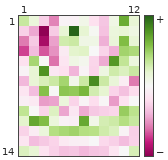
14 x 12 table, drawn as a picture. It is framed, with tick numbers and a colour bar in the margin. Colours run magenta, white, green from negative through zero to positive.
Rings spread out from the top middle. The bottom part is calmer, past a seam about 80% of the way down. An odd patch, lower than its surroundings, sits in the top left. The top left is the ninth with the lowest average.
